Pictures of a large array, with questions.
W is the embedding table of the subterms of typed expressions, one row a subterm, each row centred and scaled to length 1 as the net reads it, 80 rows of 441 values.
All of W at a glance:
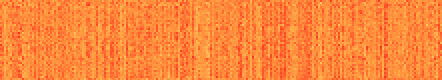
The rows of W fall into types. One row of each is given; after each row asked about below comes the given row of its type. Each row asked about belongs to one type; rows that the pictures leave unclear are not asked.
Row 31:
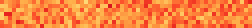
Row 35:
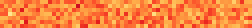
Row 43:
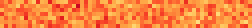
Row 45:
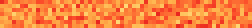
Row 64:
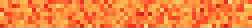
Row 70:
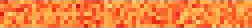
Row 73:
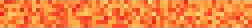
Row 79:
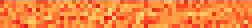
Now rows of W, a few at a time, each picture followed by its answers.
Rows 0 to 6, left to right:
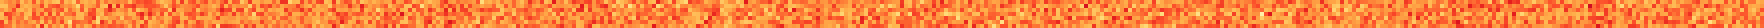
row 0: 31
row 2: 35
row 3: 73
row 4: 45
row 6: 70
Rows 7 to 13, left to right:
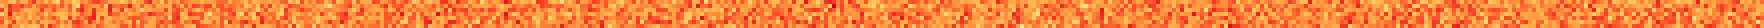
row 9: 70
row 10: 43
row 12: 35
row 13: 64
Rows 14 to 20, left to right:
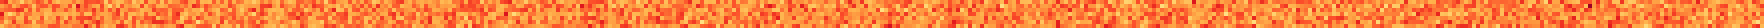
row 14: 70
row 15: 64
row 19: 45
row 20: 43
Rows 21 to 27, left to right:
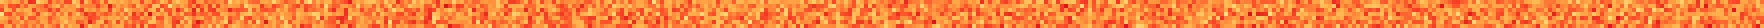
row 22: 70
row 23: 73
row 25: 43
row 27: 79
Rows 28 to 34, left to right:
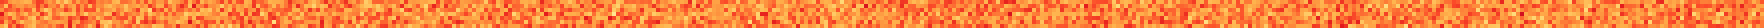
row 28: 79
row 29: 79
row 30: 79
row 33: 35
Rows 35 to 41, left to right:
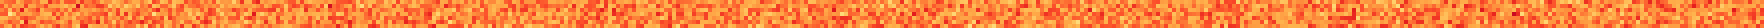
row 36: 70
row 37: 70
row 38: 73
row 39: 64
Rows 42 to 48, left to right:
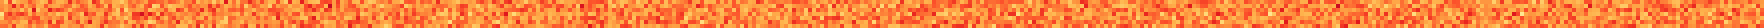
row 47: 35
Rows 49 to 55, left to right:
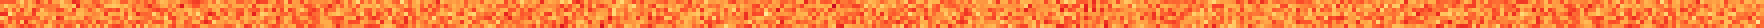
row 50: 73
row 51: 43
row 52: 35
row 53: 43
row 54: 45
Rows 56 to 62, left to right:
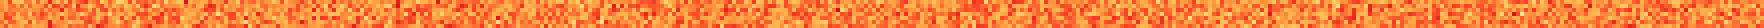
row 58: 31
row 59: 64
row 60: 73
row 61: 70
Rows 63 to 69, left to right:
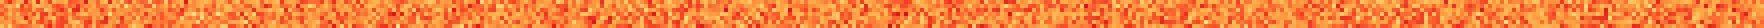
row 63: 73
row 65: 73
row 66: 31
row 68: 64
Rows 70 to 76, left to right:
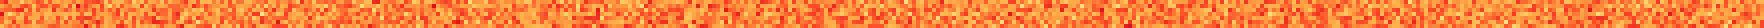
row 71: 35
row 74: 70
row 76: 73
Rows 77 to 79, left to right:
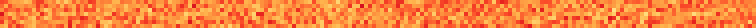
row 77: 79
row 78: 31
